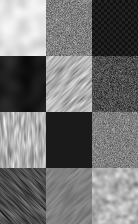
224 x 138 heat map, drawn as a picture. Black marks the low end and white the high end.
The table splits into 4 rows of 3 panels. Panel 1,1: very high, smooth, faint in contrast. Panel 1,2: middling, fine-grained. Panel 1,3: very low, checkered, faint in contrast. Panel 2,1: very low, smooth, faint in contrast. Panel 2,2: high, slanting up to the right. Panel 2,3: low, fine-grained. Panel 3,1: high, streaked downward. Panel 3,2: very low, flat. Panel 3,3: middling, fine-grained. Panel 4,1: low, slanting down to the right. Panel 4,2: middling, slanting up to the right, faint in contrast. Panel 4,3: high, blotchy.
